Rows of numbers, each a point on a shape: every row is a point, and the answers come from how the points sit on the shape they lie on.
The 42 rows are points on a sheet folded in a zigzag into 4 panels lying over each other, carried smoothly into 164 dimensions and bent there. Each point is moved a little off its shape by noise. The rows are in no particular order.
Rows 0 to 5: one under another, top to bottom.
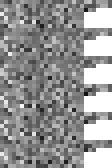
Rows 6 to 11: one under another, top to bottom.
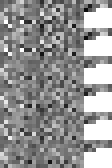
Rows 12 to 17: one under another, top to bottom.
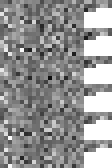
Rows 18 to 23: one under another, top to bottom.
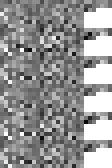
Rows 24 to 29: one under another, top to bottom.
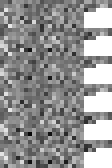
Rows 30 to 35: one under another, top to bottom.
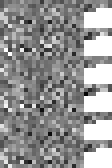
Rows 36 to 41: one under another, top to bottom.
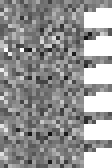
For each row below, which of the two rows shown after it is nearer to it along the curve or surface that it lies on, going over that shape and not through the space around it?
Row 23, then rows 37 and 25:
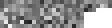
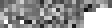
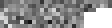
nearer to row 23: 25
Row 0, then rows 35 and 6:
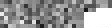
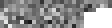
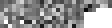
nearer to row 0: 6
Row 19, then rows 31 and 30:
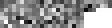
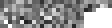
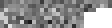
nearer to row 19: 30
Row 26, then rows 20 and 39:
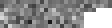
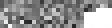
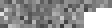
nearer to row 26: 20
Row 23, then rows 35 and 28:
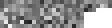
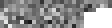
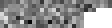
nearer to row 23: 35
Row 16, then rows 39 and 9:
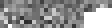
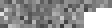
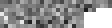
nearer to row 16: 39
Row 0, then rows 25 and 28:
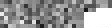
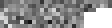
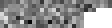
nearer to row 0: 28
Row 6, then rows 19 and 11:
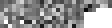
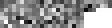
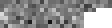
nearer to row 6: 19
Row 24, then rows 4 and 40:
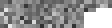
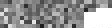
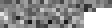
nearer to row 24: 4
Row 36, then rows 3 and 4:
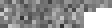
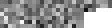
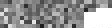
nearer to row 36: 4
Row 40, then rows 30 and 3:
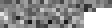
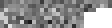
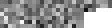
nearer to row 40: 3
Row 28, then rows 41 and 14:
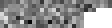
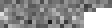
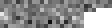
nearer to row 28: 14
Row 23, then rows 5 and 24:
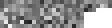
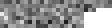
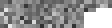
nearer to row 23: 24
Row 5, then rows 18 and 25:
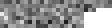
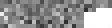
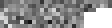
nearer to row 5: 18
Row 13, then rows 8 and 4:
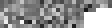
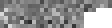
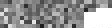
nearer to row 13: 4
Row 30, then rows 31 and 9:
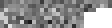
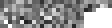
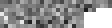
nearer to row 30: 31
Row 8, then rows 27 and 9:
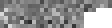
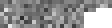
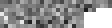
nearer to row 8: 27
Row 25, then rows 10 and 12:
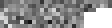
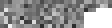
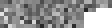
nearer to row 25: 10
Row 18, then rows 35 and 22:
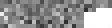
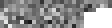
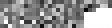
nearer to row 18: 22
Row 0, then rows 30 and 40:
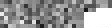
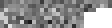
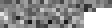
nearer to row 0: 40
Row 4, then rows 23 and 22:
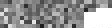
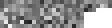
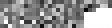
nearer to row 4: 22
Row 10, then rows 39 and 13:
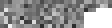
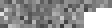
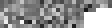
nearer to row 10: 39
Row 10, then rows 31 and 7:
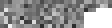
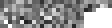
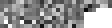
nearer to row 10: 31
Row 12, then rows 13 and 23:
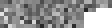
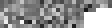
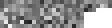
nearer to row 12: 13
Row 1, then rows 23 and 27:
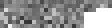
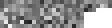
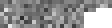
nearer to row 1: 27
